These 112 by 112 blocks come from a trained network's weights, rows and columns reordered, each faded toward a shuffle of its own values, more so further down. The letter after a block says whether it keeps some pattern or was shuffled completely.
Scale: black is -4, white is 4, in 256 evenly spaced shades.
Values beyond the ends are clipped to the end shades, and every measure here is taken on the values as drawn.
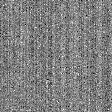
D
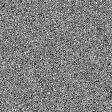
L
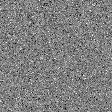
L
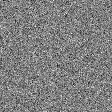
L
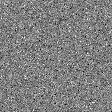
L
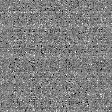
D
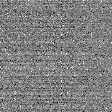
D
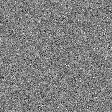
L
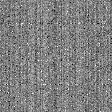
D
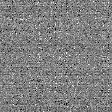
D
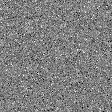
L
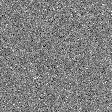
L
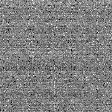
D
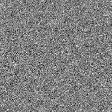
D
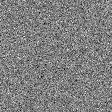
L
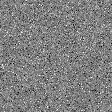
L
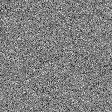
L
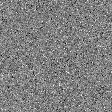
L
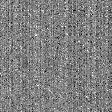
D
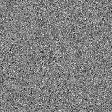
D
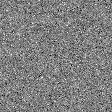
L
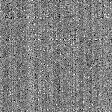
D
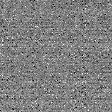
D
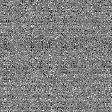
D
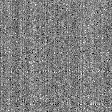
D
